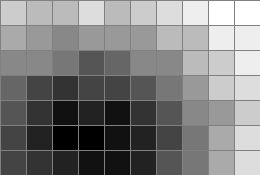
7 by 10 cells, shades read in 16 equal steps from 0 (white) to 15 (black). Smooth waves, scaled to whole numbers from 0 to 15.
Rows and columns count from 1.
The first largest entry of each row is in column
2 3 4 3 3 3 4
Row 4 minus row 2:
4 5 5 5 5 4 4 2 2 1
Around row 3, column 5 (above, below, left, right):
6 11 10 7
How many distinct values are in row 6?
7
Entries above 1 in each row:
7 8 9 10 10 10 10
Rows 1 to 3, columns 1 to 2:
3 4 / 5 6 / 7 7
